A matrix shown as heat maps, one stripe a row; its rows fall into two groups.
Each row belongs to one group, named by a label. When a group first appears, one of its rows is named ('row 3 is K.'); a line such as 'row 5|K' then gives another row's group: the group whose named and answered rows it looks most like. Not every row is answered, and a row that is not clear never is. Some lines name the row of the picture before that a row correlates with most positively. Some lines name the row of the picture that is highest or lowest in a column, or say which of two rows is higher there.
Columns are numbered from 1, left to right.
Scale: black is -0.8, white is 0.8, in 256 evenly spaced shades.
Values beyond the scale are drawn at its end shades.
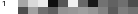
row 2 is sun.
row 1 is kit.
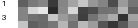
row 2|kit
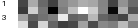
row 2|sun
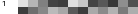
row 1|kit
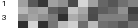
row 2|kit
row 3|kit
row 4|sun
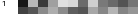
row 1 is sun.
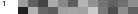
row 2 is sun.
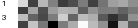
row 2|sun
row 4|sun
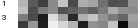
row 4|sun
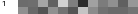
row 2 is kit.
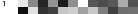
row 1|kit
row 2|sun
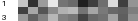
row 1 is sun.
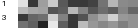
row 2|kit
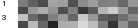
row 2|kit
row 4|sun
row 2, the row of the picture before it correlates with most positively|3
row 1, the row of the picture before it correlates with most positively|4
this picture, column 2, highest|4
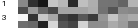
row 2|sun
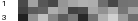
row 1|sun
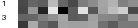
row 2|kit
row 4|sun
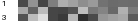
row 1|sun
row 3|kit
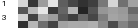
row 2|kit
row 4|sun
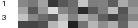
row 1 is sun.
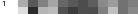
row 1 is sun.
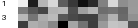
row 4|kit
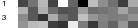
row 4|kit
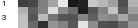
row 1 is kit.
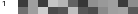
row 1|sun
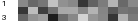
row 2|sun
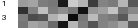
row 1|kit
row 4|kit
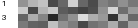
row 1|kit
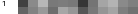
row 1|kit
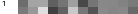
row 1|kit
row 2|kit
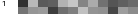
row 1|sun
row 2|sun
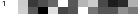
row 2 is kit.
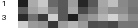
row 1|kit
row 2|kit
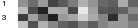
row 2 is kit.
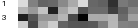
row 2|kit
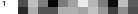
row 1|sun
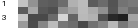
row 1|kit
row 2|sun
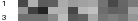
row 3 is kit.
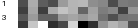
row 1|sun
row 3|sun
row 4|kit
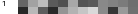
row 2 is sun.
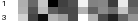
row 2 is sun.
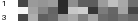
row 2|kit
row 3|sun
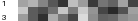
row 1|kit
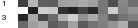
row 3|sun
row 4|kit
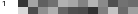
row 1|sun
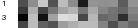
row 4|sun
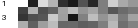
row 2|sun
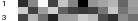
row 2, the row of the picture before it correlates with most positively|4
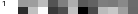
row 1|kit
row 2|kit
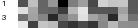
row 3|sun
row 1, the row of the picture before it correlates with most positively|2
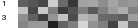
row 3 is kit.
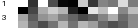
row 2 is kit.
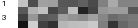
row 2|kit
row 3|sun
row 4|sun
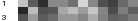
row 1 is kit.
